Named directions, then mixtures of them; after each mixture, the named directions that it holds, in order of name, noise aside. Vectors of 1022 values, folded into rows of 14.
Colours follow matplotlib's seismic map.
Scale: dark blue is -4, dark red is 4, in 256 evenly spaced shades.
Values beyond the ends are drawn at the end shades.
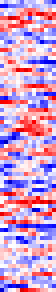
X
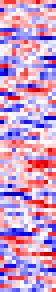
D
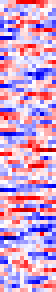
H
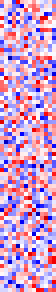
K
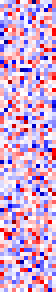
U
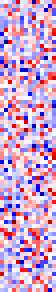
U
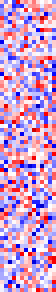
K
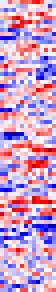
D, H, X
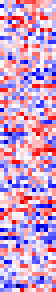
H, K, X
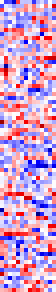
D, K, U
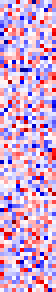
U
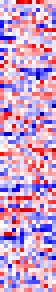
H, U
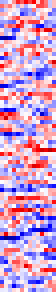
H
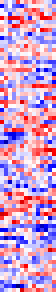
H, K, X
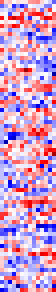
D, K, X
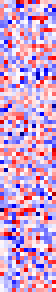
H, K, U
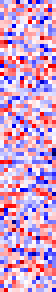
D, K, U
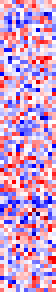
K, X
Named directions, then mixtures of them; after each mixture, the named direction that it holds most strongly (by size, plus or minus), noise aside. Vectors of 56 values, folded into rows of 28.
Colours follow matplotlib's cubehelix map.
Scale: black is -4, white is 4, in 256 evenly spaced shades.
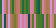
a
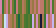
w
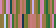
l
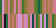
w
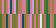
l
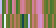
a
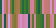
a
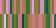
l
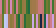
w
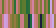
w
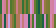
a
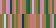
l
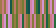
l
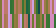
a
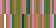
l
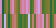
a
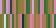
l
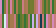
w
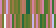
w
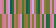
l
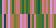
a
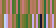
w
